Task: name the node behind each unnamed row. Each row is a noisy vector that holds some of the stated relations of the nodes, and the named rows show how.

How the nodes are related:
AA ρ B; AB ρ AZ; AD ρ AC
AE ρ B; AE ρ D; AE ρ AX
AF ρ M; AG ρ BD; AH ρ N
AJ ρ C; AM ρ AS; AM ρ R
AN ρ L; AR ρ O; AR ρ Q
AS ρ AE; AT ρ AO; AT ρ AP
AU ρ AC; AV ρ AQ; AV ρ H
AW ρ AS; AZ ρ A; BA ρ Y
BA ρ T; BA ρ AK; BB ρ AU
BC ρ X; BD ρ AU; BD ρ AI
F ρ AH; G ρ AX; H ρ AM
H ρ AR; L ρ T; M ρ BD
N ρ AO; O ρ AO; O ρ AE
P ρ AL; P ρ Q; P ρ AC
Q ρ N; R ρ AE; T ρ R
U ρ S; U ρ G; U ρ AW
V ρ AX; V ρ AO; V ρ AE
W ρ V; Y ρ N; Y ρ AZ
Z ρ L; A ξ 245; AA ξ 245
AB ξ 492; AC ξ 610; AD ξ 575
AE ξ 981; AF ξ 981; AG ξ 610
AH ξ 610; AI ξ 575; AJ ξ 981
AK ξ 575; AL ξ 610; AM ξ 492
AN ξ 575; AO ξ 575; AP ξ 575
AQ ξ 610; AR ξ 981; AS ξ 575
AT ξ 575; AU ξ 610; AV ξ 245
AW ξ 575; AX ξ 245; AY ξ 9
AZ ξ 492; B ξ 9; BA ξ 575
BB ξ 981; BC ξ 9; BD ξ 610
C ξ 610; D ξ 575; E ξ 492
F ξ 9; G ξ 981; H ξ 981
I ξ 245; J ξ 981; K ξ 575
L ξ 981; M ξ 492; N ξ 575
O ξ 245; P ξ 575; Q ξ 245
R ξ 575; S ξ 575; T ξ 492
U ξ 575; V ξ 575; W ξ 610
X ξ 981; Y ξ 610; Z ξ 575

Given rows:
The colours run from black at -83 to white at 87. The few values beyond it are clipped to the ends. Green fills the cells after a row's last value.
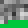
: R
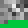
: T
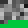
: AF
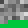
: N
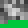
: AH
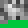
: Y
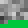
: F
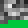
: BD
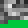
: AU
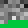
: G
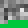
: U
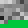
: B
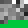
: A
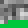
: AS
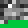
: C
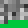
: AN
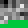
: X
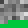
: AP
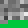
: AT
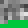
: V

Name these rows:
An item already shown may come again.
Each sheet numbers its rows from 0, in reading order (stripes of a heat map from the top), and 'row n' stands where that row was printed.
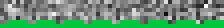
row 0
Y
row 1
AT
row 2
F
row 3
AK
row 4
U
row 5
I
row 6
AD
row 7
C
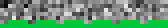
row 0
AJ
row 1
AD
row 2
BC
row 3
U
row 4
T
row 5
K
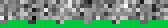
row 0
BA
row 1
AV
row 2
AZ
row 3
J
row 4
AB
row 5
AI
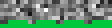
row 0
Q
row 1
AQ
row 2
P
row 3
AC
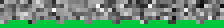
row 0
AO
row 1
M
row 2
AY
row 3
AM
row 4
AL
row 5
C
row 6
AV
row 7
AJ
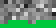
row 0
H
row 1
E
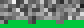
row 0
AX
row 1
O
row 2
AR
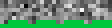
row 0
L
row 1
AA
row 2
E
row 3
W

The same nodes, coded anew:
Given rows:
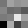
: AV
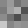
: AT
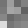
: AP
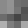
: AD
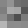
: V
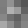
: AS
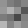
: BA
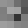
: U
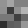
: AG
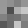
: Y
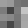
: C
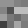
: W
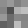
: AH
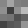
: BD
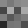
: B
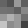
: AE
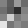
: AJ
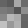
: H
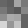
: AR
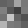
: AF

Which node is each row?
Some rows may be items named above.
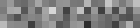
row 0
V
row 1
AQ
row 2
AL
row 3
BC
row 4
F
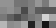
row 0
P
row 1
I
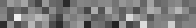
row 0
Q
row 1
L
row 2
E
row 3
B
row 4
O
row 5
AO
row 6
AK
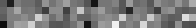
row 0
AM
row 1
J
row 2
AC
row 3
T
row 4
AJ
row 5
J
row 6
A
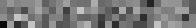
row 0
AA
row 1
K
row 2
AC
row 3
AI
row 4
B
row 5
AZ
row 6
U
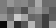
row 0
AA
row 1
AI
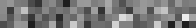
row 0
AL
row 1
M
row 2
AB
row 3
AY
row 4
X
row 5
Y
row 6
AX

